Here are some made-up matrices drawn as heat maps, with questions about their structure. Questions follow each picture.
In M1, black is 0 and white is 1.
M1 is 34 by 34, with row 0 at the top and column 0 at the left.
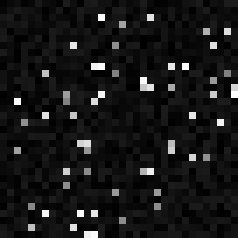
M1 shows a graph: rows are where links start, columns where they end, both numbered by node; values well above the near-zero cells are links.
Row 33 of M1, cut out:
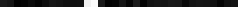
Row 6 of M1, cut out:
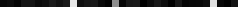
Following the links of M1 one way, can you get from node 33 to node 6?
yes
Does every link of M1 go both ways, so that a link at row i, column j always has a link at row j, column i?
yes
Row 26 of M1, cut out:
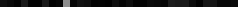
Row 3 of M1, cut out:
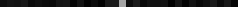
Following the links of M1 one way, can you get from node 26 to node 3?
no
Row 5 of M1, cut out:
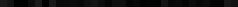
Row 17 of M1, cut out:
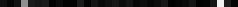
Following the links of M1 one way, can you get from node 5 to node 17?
no
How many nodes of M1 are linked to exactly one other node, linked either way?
3
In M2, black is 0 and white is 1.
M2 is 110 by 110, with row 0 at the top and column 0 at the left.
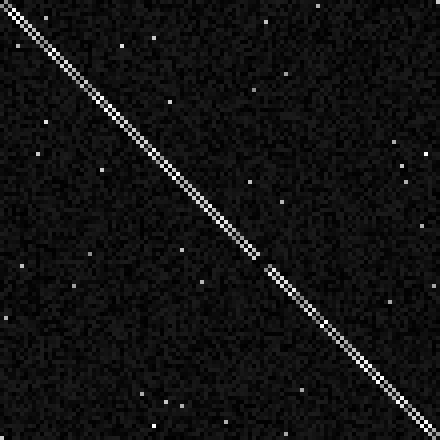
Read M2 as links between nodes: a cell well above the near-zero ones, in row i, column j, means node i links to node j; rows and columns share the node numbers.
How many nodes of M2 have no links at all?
1
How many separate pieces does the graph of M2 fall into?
2
